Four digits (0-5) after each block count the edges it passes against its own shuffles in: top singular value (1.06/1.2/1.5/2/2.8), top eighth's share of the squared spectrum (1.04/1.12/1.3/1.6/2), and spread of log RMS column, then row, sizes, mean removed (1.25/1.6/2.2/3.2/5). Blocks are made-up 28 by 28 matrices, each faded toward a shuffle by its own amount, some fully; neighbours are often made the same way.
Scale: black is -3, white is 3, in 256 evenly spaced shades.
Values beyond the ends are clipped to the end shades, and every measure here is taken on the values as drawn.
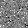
0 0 0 0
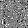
1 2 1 0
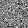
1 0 0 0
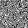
0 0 0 0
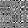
4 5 2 2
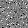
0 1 0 0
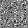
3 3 1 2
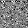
2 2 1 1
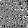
1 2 2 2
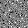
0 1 0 0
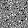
0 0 0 0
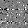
3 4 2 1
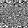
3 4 0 2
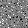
1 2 0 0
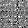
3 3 1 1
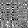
3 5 2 2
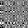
4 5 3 3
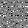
3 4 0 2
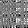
4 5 3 3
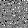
2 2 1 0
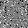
2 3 1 0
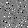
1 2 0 0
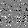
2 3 1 2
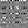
4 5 1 3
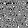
3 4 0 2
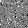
0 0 0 0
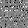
3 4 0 2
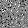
0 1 0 0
